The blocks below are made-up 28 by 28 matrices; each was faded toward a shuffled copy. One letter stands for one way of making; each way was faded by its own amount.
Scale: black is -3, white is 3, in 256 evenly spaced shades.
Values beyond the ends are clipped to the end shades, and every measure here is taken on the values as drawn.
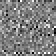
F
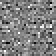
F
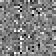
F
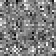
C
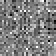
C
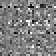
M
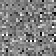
M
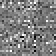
M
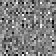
C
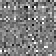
C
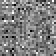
C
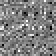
F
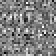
C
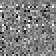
M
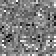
F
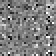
M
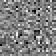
C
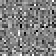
C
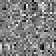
C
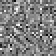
C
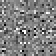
M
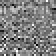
C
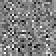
C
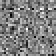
C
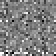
M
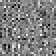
F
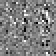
M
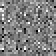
F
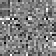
C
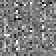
M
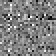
M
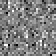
C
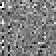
M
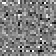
M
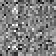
C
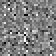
M
